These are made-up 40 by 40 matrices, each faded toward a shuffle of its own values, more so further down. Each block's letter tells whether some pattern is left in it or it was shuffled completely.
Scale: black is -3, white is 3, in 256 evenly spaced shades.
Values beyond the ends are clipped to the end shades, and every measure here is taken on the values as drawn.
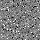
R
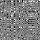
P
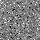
R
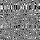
P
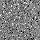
R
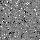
R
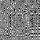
P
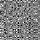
P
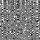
P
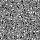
R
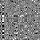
P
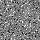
R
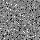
R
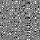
P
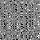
P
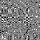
P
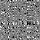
P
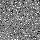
R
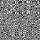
P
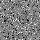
R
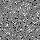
R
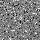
R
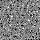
R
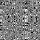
P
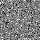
R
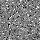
R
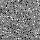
R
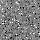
R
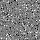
R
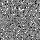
R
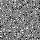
R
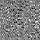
P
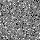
R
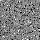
R
